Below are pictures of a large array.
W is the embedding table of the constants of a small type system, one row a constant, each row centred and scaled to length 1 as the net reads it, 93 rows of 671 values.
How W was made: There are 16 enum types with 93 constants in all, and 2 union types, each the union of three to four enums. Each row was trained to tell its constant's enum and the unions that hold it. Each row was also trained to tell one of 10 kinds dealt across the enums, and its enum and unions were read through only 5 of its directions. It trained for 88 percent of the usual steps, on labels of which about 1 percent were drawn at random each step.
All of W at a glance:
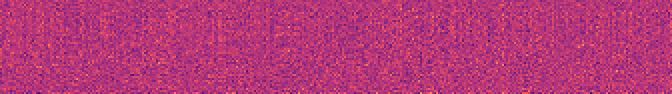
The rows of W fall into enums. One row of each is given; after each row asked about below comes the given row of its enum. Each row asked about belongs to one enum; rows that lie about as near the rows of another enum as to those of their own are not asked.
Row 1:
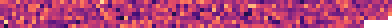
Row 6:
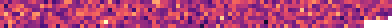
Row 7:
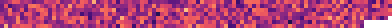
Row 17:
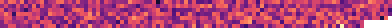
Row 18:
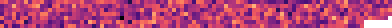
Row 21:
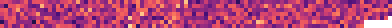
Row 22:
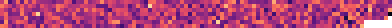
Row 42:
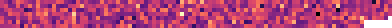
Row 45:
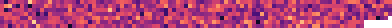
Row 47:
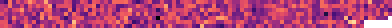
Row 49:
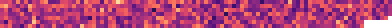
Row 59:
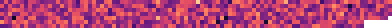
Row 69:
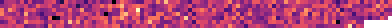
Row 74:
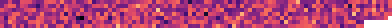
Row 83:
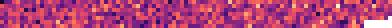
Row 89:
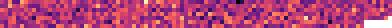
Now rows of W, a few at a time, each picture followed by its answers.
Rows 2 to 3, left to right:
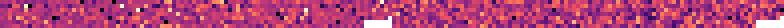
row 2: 17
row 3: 47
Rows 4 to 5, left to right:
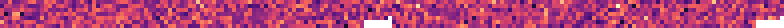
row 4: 45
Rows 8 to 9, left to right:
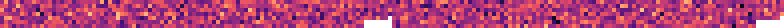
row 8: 6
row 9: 74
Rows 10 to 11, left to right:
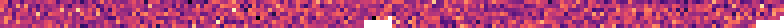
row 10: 17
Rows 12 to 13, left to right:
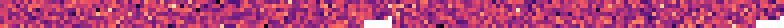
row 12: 49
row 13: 47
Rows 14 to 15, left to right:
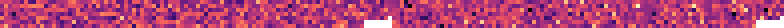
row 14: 18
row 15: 47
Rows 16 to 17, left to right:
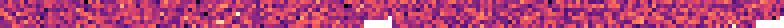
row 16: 69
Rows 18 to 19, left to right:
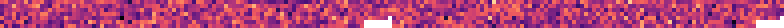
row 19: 6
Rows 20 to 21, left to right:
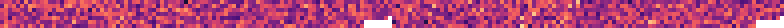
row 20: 49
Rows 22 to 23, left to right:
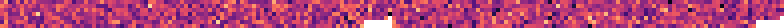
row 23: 89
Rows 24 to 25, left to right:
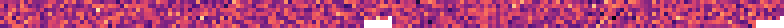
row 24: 69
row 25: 6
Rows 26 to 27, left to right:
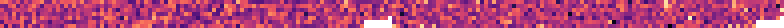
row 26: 49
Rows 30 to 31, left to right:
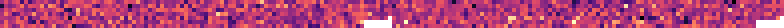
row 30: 22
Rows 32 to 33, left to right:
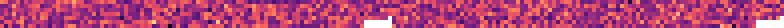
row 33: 21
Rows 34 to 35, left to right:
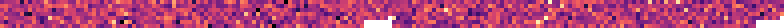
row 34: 47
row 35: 1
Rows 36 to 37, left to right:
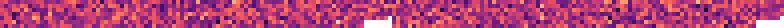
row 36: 21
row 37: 59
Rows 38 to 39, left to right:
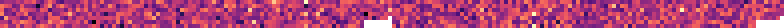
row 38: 45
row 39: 21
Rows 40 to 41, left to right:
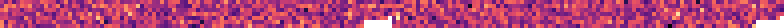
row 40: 89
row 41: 47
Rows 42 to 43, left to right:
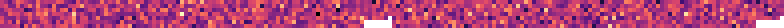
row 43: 22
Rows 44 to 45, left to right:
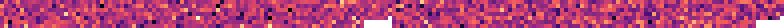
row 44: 59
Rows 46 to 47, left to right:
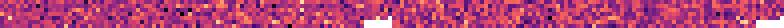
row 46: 17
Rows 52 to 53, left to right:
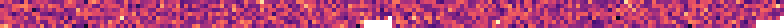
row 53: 21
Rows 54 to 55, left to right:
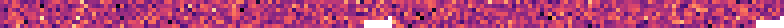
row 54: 83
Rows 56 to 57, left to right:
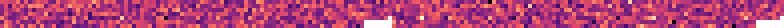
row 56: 18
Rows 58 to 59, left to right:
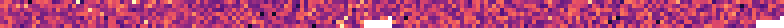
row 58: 21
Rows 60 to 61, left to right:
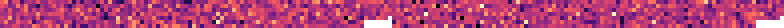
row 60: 17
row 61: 22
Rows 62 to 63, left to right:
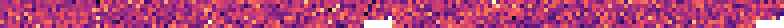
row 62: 83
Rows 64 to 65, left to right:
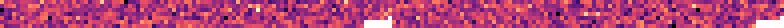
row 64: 1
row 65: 89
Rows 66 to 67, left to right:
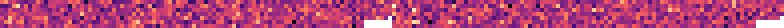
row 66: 17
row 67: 6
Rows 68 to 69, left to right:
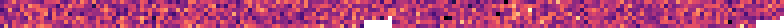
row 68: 7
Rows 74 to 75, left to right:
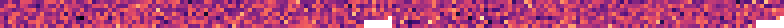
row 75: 18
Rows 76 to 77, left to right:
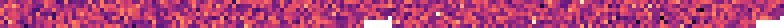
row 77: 59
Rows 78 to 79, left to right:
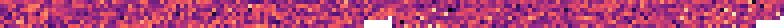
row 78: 1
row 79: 83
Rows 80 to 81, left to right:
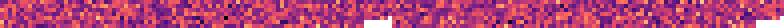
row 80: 89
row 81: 69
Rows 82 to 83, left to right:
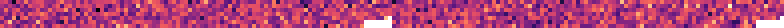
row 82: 18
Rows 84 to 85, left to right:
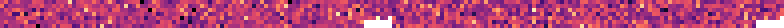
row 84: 22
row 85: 7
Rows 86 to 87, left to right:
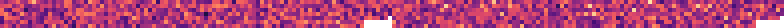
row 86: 6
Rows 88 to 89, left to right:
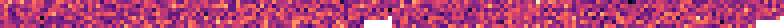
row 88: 18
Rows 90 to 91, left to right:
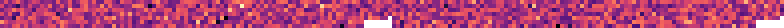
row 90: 59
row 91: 83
